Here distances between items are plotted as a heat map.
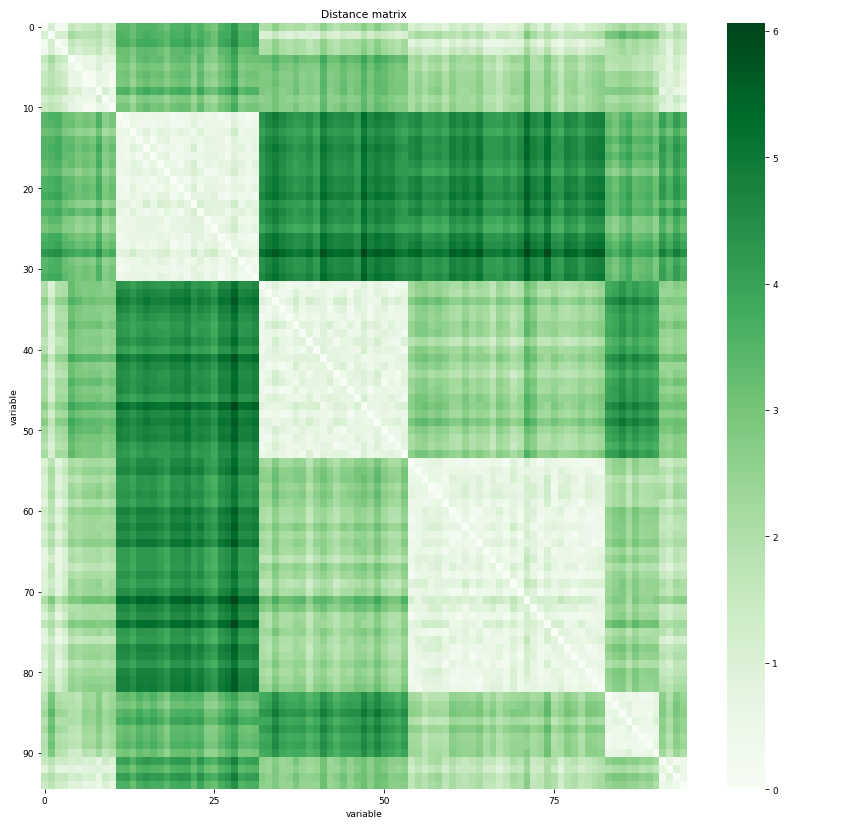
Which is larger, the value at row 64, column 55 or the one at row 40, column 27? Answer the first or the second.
the second
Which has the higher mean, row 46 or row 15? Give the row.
15
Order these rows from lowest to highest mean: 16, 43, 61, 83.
61, 43, 83, 16
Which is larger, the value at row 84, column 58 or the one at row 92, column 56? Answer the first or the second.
the first
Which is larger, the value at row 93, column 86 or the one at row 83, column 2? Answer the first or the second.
the first
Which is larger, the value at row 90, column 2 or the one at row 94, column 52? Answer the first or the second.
the second
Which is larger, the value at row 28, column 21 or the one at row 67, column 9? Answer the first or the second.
the second
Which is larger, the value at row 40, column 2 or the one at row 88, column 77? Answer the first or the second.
the second
